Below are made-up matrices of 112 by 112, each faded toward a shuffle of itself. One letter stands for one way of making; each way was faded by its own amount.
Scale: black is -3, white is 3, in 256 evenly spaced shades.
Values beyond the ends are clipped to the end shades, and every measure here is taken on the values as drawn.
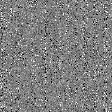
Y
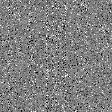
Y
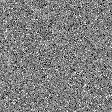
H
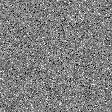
H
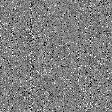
Y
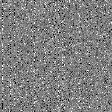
Y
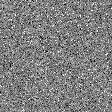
H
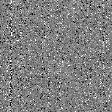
Y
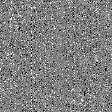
Y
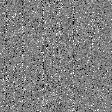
Y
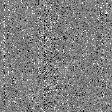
Y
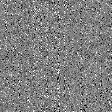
Y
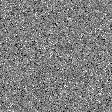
H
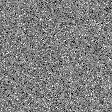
H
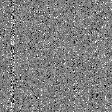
Y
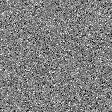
H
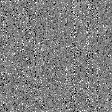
Y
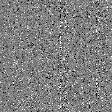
Y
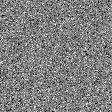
H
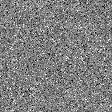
H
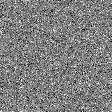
H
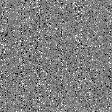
Y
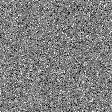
H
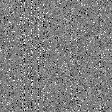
Y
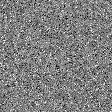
H
